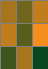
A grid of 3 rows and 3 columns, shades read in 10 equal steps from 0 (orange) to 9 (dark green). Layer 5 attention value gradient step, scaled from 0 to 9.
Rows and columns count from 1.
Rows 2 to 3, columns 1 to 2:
2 6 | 7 3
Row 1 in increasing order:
2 3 5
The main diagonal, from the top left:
3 6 9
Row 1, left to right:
3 5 2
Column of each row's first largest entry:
2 2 3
